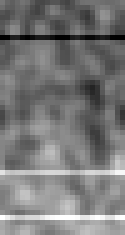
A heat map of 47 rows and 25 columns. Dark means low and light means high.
Rows 8, 35 and 44 differ from the rows beside them. Overall the values sit about 50% of the way up the scale. There is an overall slope up to the bottom.
